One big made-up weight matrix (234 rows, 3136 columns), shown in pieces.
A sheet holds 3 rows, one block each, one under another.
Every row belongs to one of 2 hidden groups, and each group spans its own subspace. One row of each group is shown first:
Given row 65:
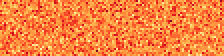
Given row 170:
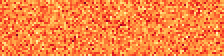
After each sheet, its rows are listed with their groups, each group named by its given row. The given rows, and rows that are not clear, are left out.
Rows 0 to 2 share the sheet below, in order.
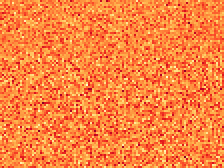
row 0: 65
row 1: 65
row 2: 65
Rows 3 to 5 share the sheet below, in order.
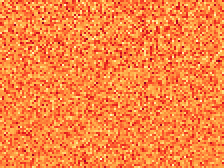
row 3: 170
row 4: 170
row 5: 65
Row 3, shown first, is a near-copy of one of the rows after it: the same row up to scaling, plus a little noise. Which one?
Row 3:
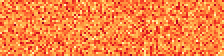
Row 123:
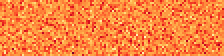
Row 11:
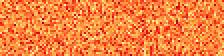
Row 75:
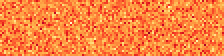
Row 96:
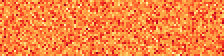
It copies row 11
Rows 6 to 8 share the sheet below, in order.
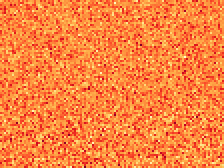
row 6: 65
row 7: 65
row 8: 65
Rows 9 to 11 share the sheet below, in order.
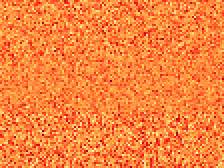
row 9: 170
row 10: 170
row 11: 170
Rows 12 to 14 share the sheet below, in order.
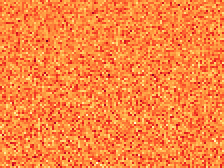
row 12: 170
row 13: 65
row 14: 65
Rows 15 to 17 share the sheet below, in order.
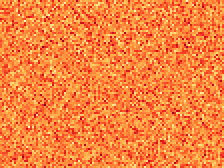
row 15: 65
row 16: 170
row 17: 65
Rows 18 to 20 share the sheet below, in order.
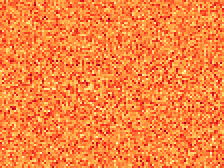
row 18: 65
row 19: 65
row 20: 65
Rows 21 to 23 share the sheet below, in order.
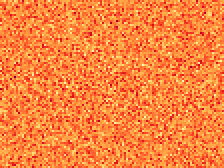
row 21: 65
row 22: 170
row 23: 65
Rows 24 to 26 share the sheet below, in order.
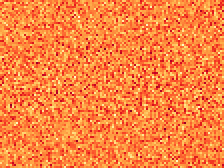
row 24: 170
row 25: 170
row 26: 65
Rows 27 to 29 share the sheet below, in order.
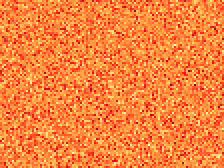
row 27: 65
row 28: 65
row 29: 170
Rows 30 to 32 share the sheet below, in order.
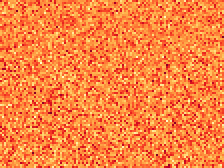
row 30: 65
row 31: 65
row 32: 65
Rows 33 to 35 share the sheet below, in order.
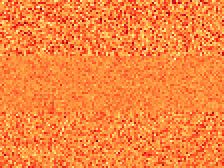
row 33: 170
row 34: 170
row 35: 170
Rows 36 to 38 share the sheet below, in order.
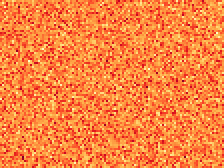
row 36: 170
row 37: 170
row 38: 65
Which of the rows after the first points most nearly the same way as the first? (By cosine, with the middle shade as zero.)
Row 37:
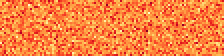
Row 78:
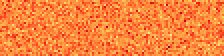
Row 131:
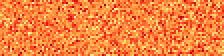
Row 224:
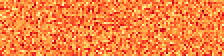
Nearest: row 78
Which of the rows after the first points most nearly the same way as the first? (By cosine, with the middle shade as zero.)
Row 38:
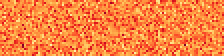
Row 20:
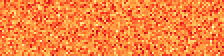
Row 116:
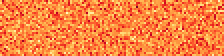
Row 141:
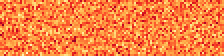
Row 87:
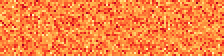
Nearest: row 87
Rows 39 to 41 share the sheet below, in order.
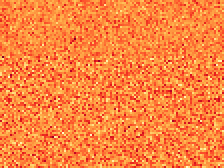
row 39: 170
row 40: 170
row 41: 170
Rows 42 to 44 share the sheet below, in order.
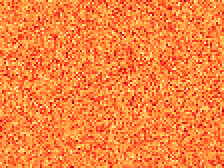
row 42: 65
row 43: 170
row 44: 65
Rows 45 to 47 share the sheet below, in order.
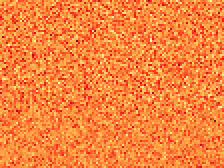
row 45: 65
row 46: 170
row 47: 65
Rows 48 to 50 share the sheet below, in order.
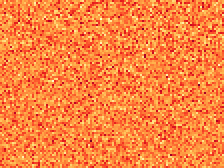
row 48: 65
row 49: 170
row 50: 65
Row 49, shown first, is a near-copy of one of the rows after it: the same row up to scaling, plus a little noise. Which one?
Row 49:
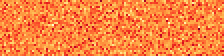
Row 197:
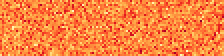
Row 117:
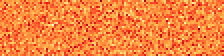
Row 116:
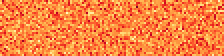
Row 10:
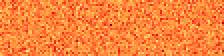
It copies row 117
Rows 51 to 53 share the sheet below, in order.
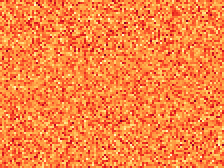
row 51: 65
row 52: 170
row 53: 170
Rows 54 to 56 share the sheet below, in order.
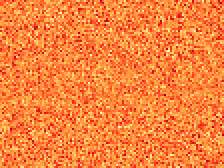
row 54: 170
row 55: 65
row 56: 170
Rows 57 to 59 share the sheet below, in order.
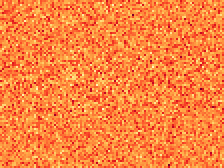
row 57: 65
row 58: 65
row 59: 65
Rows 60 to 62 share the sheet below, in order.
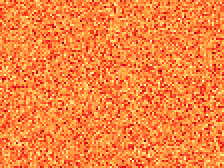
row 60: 65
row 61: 170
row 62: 170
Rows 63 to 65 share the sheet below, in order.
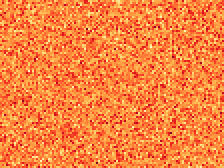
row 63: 170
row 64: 65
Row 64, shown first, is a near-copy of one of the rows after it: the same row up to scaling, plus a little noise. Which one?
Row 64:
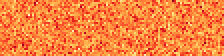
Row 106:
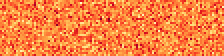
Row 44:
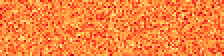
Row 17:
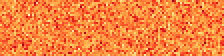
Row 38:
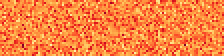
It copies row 17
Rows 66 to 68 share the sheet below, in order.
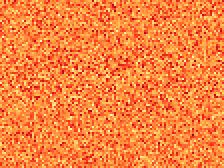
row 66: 65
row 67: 170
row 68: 65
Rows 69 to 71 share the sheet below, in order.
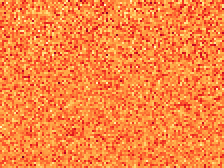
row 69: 170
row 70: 170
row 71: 65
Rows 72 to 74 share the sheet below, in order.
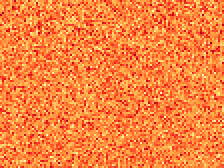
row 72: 65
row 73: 170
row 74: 170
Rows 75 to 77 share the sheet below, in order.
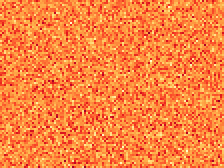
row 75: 170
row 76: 65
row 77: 65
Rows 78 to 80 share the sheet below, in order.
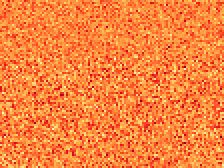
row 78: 170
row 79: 65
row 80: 170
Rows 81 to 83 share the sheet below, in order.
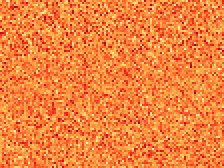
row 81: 170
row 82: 170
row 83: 170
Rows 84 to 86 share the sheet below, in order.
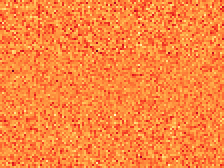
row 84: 65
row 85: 65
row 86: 65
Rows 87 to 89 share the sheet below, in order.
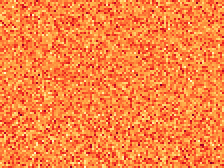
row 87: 65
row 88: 65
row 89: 65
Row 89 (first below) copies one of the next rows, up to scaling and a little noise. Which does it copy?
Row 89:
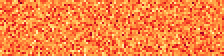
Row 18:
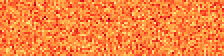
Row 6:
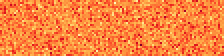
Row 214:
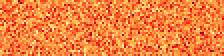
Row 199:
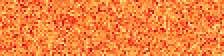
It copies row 214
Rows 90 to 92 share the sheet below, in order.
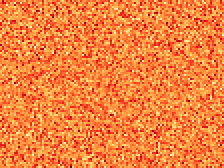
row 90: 170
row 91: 65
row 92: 65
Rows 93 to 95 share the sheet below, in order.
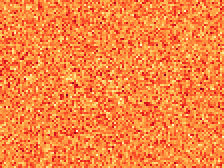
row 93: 65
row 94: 65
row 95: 65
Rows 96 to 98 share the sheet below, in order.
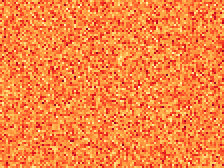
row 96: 170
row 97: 170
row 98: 65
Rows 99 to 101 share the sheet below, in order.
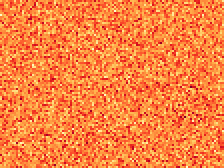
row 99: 65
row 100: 170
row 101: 170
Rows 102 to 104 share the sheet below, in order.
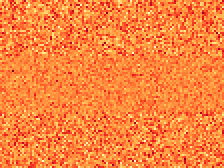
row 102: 170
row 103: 65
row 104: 170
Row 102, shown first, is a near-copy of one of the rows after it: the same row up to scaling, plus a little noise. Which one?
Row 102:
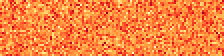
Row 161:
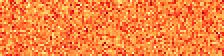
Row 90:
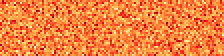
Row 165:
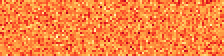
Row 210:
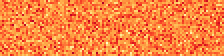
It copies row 161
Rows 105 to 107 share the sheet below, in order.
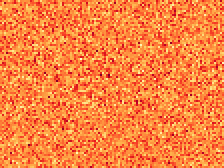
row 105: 65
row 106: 65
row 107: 170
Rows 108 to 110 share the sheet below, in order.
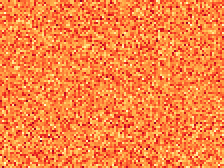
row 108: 65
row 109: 170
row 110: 170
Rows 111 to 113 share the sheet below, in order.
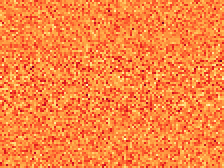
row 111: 65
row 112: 170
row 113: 65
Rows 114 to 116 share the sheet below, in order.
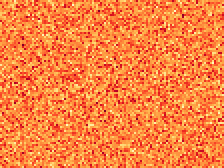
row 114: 65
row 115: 65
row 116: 170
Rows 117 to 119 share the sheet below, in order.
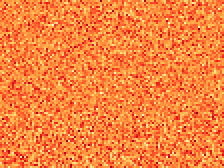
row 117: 170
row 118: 170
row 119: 65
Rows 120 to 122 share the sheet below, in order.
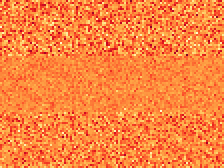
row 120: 170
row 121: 170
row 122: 170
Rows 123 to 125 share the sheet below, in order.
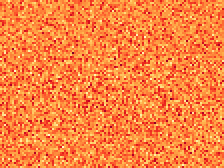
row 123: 170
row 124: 65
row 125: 170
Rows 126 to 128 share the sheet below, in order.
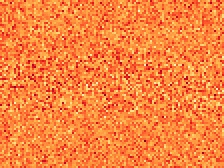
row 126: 170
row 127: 170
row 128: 170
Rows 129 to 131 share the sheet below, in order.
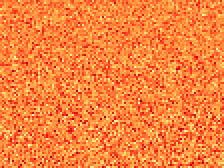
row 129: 65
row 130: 65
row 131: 170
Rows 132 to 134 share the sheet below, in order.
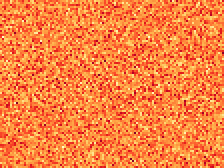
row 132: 65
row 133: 170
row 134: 170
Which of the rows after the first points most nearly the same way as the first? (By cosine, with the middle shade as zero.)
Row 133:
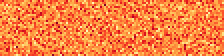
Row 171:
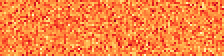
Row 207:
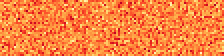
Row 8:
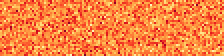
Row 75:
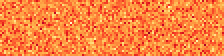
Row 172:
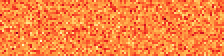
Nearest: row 207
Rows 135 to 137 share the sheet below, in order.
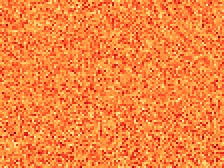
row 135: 170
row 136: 65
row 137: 170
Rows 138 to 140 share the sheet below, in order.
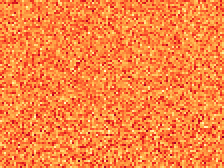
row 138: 65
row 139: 170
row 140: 65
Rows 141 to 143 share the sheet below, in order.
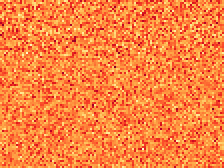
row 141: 170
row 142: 65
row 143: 170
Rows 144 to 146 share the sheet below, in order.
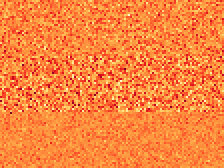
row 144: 170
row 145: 170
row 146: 170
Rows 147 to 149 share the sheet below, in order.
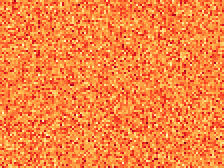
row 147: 65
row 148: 65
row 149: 170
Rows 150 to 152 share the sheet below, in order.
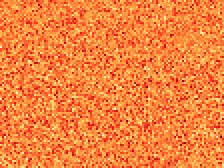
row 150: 65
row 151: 170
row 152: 170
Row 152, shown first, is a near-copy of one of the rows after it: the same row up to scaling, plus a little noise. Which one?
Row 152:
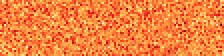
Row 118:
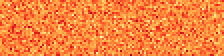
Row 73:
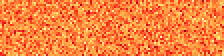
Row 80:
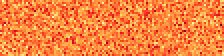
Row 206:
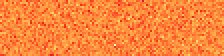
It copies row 80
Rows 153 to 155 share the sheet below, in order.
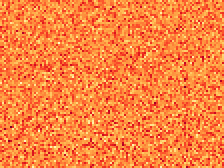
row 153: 170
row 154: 170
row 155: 65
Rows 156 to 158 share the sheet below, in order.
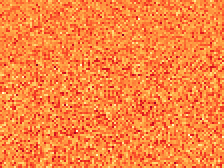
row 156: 65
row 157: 65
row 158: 65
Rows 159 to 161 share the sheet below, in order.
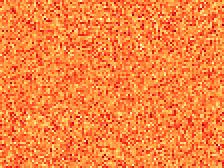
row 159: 65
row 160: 65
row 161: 170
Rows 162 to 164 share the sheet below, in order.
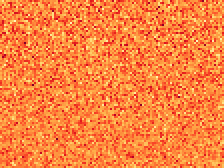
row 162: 170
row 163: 170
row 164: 65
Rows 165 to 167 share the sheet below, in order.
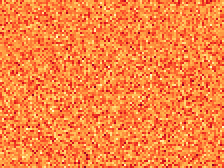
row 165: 170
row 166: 170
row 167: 65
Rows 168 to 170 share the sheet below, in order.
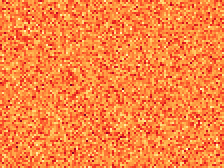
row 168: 170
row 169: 65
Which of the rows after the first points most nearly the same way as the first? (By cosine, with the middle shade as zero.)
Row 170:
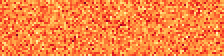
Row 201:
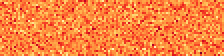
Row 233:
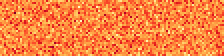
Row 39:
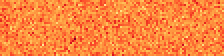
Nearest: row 39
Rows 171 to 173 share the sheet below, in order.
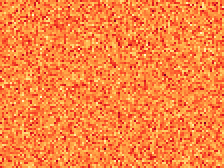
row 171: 65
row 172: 65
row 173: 170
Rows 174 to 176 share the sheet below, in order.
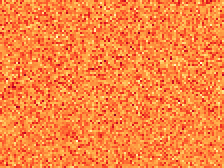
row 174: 170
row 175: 170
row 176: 65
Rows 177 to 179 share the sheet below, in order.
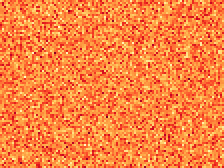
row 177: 170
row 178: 65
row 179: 65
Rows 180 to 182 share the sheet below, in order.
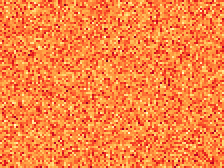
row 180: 170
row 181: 65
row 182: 170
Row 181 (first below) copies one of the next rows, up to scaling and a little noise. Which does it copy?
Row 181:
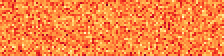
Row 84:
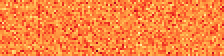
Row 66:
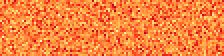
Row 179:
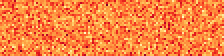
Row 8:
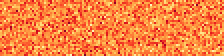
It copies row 179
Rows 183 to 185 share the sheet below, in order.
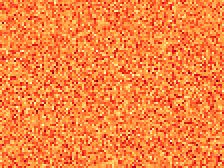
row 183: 65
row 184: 170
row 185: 170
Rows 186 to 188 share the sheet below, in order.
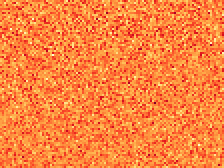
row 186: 170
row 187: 170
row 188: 65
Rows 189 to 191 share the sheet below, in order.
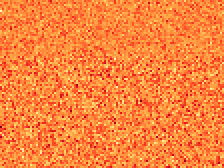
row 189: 65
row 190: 65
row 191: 65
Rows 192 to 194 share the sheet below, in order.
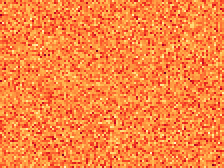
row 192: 65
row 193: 65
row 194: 65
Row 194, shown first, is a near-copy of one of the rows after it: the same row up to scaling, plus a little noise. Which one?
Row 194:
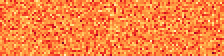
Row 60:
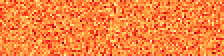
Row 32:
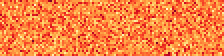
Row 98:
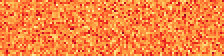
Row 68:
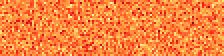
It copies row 60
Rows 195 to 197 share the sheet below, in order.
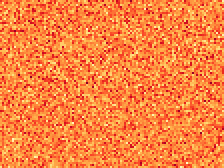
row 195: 170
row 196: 170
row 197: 170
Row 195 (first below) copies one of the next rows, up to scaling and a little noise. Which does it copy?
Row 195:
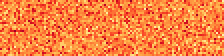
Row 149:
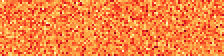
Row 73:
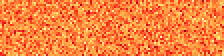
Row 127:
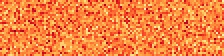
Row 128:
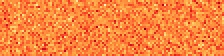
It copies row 127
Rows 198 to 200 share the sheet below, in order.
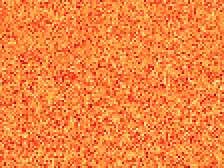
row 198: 170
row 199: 65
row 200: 170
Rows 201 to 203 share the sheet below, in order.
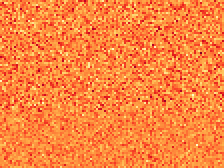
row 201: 170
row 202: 65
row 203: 170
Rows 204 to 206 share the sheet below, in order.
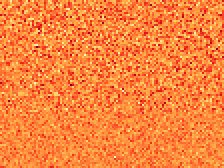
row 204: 65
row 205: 65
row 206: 170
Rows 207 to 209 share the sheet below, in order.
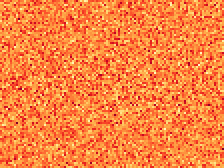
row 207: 170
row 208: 170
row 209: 65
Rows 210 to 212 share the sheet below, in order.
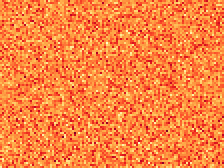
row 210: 170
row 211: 65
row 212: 170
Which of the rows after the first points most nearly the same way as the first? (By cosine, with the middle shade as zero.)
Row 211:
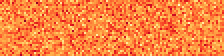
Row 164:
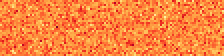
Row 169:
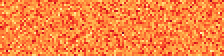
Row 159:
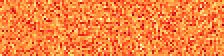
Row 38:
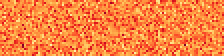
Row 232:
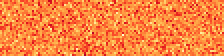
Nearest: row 159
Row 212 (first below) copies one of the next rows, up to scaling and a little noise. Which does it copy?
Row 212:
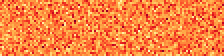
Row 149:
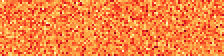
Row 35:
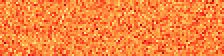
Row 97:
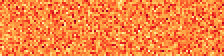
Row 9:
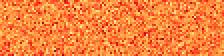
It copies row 97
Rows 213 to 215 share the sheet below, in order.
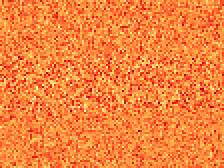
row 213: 170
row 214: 65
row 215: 65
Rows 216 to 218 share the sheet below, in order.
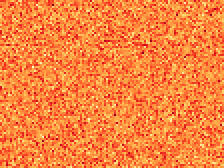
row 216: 65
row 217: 65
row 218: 65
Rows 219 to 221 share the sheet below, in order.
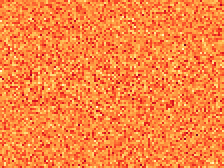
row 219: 170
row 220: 65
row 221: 170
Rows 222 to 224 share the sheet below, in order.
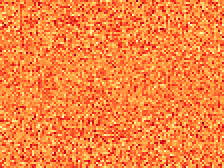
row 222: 65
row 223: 65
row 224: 65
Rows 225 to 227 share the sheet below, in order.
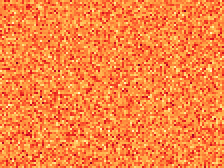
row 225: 65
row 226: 65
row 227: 65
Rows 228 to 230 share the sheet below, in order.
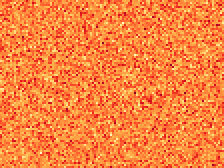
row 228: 170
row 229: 170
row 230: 65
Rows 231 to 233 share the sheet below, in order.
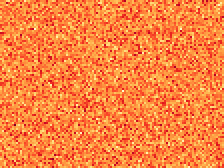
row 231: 170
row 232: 65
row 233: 170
